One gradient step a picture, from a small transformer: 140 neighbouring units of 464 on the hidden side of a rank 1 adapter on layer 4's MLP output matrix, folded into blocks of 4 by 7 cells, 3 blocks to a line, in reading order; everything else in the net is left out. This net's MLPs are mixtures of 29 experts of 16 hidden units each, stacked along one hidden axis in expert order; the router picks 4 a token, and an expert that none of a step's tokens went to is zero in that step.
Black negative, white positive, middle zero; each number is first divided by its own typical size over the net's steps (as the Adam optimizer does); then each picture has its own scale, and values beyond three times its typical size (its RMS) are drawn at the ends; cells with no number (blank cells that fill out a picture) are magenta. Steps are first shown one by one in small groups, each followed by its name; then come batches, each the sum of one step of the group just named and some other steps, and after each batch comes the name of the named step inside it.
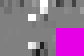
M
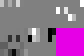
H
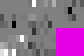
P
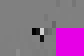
H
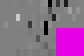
M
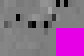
M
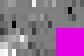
P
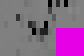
M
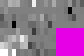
P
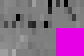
P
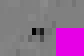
M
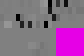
M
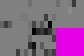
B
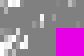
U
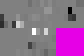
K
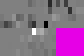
K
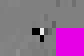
U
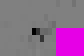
B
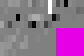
U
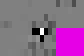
B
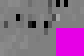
U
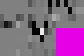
K
